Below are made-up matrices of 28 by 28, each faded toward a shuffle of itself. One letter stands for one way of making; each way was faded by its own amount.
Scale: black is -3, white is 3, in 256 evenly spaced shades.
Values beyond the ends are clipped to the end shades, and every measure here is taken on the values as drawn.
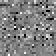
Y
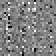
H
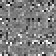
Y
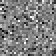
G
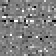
Y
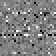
Y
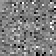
H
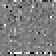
Y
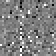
Y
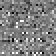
Y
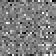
Y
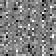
H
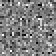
G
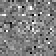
Y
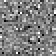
G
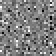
H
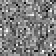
G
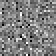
G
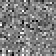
G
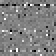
Y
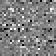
Y
